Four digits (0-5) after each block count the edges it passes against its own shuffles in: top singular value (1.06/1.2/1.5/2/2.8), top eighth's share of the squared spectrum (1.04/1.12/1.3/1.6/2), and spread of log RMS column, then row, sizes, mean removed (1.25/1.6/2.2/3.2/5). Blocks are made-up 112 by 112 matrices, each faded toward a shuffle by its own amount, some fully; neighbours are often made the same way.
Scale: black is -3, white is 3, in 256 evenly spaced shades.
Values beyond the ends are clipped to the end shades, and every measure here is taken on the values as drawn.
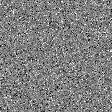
0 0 0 0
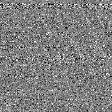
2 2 0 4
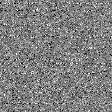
1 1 0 3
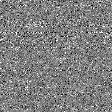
1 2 0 3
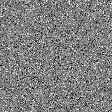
0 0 0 1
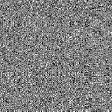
4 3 2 2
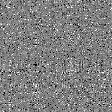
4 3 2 2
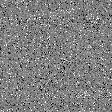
3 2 1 1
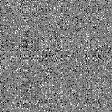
4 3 2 2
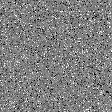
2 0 0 0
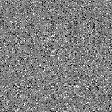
4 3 1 2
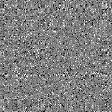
4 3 2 2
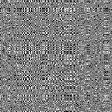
5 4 4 4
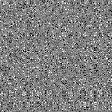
4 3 2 2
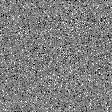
3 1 0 0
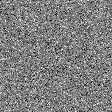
0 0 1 0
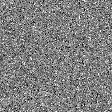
0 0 1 0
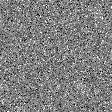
0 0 0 0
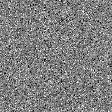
0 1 2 0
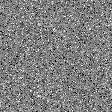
0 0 0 0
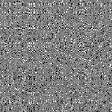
5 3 2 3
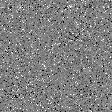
3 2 0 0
